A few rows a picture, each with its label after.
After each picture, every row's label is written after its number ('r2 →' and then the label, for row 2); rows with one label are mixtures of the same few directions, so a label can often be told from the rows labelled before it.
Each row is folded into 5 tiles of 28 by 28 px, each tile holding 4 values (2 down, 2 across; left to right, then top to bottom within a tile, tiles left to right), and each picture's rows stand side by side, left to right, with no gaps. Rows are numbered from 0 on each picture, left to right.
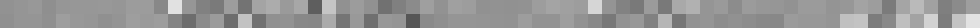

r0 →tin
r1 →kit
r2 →tin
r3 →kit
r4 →kit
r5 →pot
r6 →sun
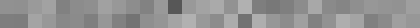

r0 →sun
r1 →kit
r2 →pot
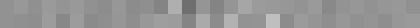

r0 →tin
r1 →tin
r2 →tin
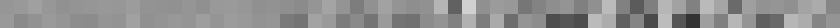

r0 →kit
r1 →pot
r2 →sun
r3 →tin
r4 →sun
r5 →pot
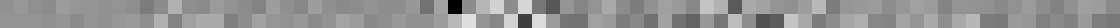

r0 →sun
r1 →pot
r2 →pot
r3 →kit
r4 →sun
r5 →pot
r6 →sun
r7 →sun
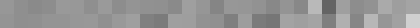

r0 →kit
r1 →sun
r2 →tin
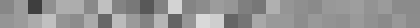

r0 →kit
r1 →pot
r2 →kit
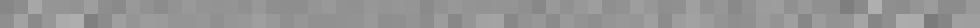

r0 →pot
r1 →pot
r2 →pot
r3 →pot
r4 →sun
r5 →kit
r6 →pot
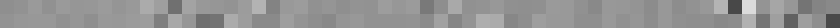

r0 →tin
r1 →pot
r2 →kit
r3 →pot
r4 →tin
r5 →tin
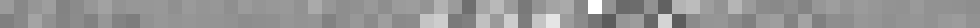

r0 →sun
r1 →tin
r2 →kit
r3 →sun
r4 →kit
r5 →kit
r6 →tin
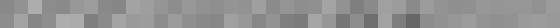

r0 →pot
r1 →pot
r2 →sun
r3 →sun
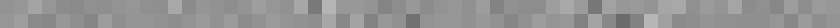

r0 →kit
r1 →tin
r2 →tin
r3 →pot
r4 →pot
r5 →kit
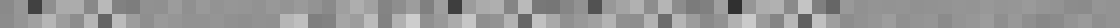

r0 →kit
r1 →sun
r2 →sun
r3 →kit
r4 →kit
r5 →kit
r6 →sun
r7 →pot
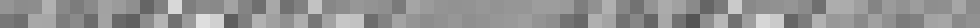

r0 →sun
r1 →pot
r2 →pot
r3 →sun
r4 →sun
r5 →pot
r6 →pot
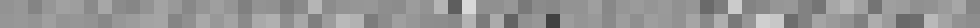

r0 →kit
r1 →sun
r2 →pot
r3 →tin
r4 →tin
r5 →pot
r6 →pot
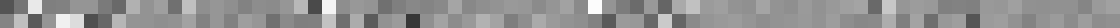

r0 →pot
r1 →tin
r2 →tin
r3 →pot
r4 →kit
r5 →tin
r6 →tin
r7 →kit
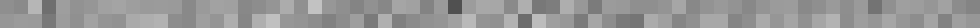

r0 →tin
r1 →sun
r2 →kit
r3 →kit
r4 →pot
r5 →sun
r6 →kit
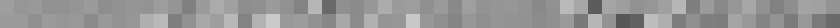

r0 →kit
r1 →sun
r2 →tin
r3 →tin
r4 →pot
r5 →sun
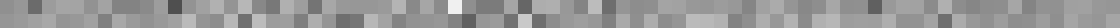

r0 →kit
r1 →kit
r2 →pot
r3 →kit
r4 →tin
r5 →sun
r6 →kit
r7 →tin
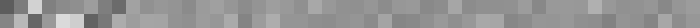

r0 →pot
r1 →sun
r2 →kit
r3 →pot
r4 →kit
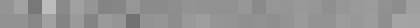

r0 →tin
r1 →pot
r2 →sun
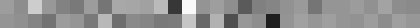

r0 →kit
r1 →tin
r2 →kit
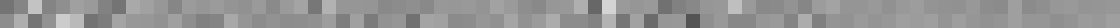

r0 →pot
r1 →pot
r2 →tin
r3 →sun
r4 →tin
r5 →kit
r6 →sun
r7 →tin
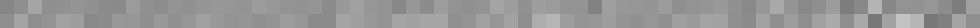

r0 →pot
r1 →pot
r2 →sun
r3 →sun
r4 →kit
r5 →sun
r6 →pot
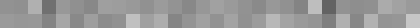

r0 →tin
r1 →sun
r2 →tin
